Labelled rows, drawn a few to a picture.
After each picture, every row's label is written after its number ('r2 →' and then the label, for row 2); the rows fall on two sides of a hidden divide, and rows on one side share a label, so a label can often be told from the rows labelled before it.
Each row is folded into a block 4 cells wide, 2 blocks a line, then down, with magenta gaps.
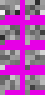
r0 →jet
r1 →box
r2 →box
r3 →box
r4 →box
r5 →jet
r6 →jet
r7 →jet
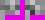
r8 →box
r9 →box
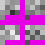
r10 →jet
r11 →jet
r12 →box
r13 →jet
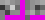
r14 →box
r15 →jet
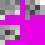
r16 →box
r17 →jet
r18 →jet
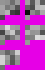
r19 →jet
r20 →box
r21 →box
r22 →box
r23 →jet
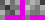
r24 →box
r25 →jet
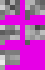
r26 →jet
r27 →box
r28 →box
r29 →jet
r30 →jet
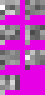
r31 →jet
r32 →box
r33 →box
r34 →jet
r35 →box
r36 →jet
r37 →box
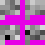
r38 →box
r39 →jet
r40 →box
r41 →box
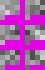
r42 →jet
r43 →jet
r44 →box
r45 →box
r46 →jet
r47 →jet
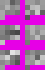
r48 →jet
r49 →jet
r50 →box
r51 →jet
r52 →jet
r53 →jet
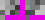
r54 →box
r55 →box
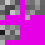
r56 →box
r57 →box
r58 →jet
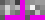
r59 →jet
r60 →jet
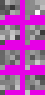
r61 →box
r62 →jet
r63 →jet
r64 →box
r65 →box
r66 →box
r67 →jet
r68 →box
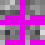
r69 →jet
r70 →box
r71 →box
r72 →jet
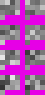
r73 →box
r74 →jet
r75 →box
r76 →jet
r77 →box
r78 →box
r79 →box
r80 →box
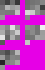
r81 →box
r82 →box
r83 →jet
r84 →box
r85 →box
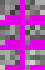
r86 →box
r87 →box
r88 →box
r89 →jet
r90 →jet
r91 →jet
